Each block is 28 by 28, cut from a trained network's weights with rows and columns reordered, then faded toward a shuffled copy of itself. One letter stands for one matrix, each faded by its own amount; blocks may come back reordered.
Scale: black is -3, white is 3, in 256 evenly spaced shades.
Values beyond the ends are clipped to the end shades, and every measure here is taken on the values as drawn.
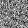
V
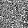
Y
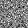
V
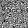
Y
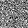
V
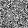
V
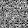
Y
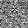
Y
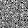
Y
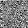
Y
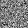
V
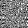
Y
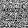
Y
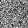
V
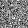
V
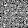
Y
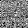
Y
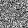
V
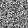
V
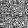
Y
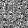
Y
